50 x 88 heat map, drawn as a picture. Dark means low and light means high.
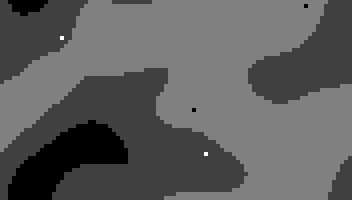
Mirror symmetry: none. Lone odd cells: 4, 2 higher and 2 lower than their neighbours. Ninth with the lowest average: bottom left. Stripes: none.
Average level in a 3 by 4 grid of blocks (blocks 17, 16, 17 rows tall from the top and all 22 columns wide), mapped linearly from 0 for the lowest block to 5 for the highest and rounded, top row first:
2553 | 4254 | 0135
